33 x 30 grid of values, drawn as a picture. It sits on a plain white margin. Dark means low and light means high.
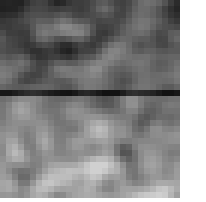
Slope: up to the bottom. Ninth with the lowest average: top left. Odd lines: row 16.
